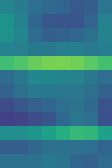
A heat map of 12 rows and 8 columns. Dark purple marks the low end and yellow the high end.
The centre is the ninth with the highest average. Rows 5 and 10 differ from the rows beside them. On average the colour sits 40% of the way up the scale. There is no overall slope.
